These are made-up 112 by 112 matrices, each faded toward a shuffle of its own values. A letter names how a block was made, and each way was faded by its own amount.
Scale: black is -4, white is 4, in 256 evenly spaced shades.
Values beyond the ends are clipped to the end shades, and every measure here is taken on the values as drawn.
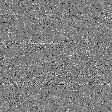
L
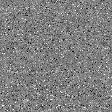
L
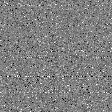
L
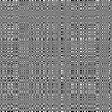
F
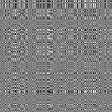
F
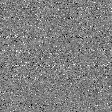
L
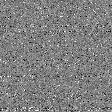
L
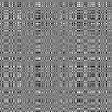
F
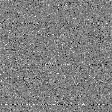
L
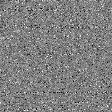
L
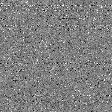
L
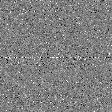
L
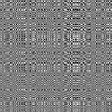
F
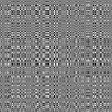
F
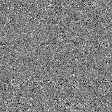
L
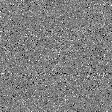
L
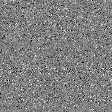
L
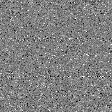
L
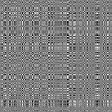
F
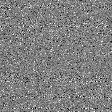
L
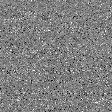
L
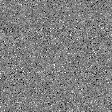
L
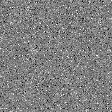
L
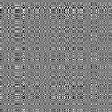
F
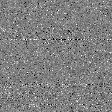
L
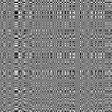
F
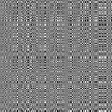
F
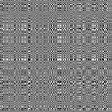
F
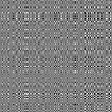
F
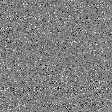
L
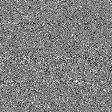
L
